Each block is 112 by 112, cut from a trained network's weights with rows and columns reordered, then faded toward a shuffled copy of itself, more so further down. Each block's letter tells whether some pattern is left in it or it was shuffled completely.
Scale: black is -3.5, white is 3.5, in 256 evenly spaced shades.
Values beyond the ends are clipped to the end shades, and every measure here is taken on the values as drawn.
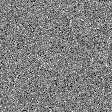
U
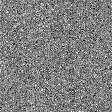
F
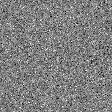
F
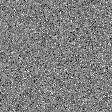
U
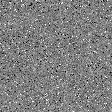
U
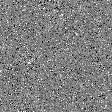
U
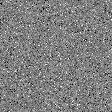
U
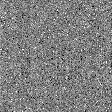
F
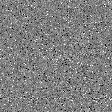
F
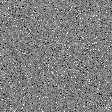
U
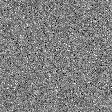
F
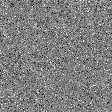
U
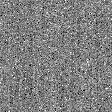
F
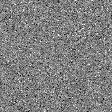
F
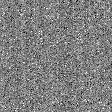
F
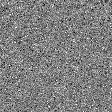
F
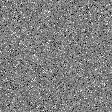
U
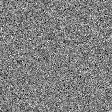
F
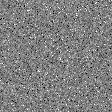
U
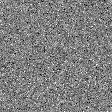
U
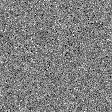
U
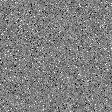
U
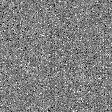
F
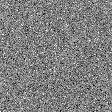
U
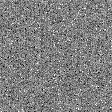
F
